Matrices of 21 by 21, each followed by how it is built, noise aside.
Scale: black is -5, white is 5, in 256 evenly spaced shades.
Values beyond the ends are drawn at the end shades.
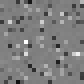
sparse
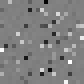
sparse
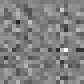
low rank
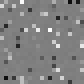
sparse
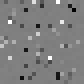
sparse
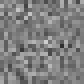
low rank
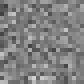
low rank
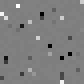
sparse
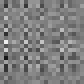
low rank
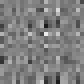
low rank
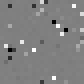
sparse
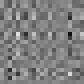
low rank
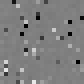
sparse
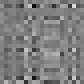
low rank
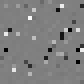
sparse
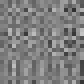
low rank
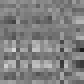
low rank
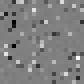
sparse
